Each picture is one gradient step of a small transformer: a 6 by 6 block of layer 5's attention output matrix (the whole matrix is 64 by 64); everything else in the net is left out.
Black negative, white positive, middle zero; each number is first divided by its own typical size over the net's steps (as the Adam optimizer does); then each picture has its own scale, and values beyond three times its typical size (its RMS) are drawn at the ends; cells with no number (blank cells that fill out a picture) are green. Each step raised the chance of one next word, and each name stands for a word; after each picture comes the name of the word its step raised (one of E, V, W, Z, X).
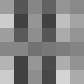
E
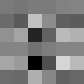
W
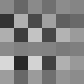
W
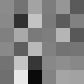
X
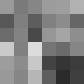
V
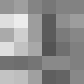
E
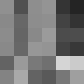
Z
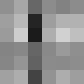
E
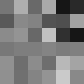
X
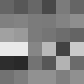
Z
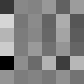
Z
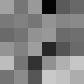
V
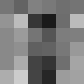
E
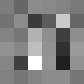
W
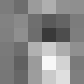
V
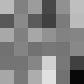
X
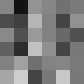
X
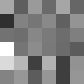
V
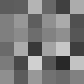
Z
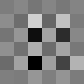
W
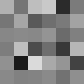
Z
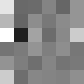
E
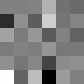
X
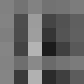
E
